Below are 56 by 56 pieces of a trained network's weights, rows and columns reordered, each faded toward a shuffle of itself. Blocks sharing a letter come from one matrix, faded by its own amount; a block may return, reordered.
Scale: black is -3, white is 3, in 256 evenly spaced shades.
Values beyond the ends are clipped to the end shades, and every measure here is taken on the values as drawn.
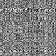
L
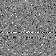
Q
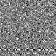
Q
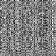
L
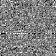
Q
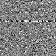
Q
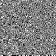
Q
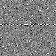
Q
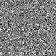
Q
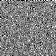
Q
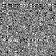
Q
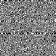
Q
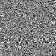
Q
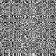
L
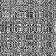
L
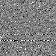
Q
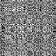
L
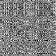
L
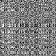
L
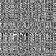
L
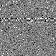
Q
